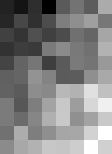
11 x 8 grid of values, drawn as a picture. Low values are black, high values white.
There is an overall slope up to the bottom right. On average the colour sits 50% of the way up the scale. The halves do not mirror each other. The ninth with the highest average is the bottom right. There are no regular stripes.
